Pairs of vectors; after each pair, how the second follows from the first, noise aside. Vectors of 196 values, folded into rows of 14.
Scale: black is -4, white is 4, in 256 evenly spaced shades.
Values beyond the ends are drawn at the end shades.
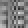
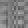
shrunk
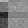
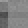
shrunk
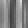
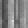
wrapped around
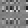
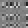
wrapped around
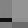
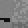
partly zeroed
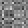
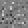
partly zeroed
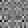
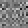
wrapped around
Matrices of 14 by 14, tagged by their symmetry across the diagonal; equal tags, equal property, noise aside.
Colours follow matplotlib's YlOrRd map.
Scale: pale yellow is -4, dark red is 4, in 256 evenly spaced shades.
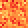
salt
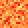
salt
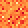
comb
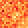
comb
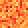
comb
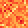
comb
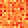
salt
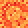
comb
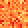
salt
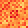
comb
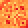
comb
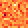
salt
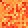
comb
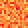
salt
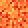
comb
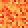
salt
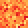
salt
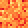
comb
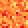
salt
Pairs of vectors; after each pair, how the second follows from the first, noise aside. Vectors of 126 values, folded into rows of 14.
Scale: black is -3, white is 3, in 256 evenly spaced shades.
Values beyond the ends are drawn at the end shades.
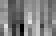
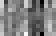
wrapped around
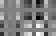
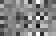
sign-scrambled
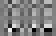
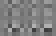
shrunk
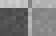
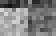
negated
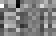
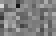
shrunk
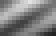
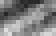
negated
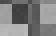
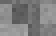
shrunk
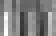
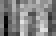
negated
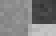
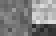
negated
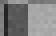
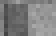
shrunk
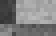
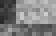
copied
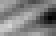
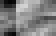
wrapped around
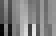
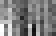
negated
